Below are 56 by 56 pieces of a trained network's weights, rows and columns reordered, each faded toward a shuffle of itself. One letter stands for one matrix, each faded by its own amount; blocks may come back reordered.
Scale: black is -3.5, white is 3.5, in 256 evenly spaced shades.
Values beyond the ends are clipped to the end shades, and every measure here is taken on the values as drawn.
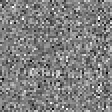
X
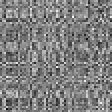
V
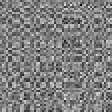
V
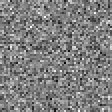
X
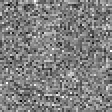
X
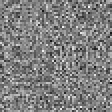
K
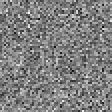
K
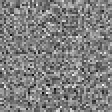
K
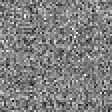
X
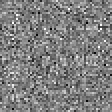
X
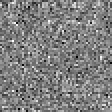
X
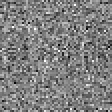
X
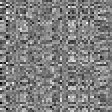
V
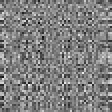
V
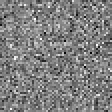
X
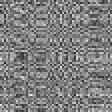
V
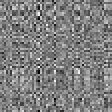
V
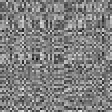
V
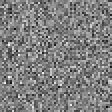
K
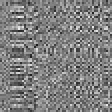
V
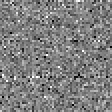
X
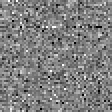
X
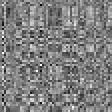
V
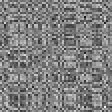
V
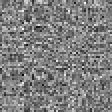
K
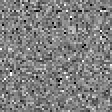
X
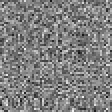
K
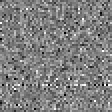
X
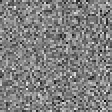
K
